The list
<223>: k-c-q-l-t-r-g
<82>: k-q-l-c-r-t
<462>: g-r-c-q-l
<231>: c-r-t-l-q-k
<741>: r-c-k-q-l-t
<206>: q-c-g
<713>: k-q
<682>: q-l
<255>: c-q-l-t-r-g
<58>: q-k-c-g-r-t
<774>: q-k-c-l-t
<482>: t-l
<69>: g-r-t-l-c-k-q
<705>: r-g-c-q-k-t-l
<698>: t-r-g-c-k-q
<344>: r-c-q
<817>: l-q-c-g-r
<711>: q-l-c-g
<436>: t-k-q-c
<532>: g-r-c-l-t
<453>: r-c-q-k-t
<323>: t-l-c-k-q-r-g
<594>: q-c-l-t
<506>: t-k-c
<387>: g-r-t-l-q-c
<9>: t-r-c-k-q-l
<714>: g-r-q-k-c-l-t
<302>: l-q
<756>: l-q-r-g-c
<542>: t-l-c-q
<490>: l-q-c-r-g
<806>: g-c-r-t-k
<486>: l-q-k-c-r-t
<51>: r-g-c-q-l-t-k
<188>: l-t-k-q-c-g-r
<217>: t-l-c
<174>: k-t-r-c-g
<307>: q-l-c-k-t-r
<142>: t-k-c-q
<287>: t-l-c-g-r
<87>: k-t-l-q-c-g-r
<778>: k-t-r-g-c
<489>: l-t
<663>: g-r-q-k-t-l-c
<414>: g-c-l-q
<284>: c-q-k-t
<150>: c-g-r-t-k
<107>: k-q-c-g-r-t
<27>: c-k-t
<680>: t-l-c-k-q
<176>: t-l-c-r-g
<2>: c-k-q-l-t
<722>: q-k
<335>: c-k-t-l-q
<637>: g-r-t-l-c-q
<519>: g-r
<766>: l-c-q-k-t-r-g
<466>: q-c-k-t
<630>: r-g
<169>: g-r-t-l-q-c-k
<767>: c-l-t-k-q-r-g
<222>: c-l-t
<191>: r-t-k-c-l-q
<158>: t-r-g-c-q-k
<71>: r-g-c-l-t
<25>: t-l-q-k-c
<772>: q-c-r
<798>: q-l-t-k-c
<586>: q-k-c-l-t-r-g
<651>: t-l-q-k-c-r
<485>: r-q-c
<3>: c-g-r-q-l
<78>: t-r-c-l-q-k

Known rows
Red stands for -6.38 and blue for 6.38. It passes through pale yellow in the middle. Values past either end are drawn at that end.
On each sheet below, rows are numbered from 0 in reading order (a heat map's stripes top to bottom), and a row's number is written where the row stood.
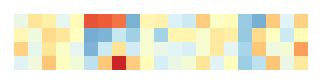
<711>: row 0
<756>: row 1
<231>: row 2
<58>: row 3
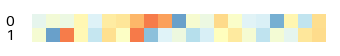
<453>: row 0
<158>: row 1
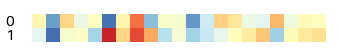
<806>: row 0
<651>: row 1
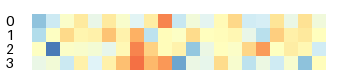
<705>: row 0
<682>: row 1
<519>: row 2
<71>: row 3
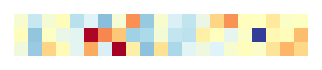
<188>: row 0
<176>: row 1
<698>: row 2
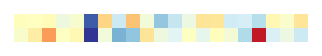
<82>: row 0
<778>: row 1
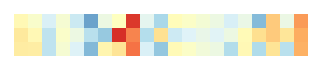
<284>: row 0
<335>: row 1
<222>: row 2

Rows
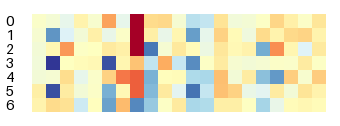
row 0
<191>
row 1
<414>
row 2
<722>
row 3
<663>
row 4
<586>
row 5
<169>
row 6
<174>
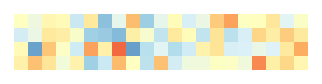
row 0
<817>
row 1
<3>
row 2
<78>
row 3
<713>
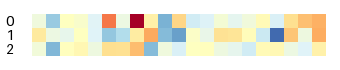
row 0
<142>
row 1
<486>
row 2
<217>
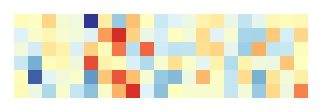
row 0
<107>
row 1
<466>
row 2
<51>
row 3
<482>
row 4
<532>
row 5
<2>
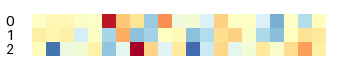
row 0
<630>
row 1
<223>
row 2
<69>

